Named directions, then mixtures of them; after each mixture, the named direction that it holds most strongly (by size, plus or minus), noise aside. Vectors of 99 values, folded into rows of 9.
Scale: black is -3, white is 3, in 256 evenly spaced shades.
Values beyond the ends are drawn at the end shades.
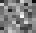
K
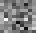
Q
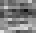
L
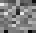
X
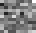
X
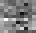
Q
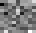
X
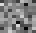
K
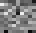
X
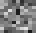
X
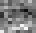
L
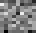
X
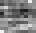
L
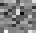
X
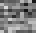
L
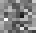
Q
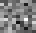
Q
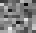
K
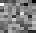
X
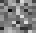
K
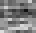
L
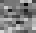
L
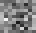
Q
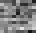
X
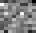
X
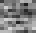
L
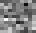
Q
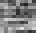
L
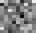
K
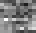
Q
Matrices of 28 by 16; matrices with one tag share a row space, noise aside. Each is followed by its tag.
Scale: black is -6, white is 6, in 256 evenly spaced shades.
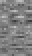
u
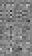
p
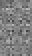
p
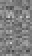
p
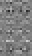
p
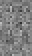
p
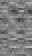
u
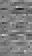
u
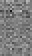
p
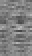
u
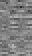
u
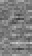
u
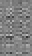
p
